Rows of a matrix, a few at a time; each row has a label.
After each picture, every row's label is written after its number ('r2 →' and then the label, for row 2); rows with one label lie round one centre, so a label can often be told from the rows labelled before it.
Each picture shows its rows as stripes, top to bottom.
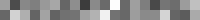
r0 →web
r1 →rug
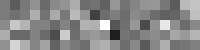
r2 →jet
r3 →jet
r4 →rug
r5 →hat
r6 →rug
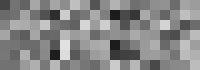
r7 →jet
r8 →hat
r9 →rug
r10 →jet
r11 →hat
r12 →hat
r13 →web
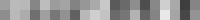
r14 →rug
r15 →rug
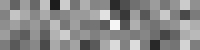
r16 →hat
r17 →rug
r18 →web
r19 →jet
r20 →web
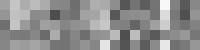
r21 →rug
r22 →rug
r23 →rug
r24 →web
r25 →rug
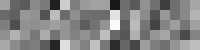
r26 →hat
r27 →web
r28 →web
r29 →rug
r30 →hat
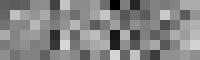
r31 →hat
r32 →rug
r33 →jet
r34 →hat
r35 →hat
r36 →web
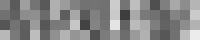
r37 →web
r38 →web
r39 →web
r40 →jet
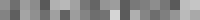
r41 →jet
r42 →web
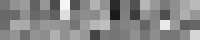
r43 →hat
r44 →hat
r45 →rug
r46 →jet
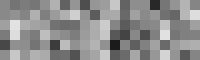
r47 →web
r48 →jet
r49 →rug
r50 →rug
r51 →hat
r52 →rug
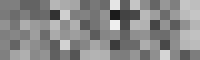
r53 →web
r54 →hat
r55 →web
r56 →jet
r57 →hat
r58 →rug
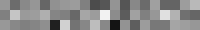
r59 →jet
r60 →rug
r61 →hat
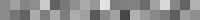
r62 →rug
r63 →jet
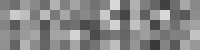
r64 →web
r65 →rug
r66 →web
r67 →jet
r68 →web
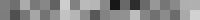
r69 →hat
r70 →jet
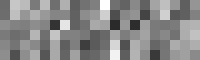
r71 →rug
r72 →rug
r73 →hat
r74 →jet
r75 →web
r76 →web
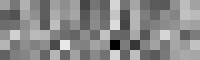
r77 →web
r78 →web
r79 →web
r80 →rug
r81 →hat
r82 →web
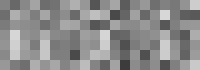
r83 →jet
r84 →rug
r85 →jet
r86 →rug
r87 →rug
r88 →rug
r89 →jet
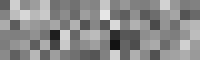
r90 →rug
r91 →rug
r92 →web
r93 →hat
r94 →hat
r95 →web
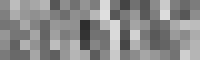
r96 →rug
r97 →rug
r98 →web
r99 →web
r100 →web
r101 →jet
